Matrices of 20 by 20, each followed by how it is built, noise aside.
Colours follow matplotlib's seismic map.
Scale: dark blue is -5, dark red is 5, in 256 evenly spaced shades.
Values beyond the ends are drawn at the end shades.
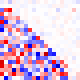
lower triangular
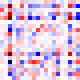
low rank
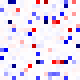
sparse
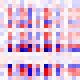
low rank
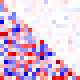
lower triangular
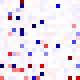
sparse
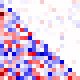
lower triangular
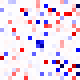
sparse
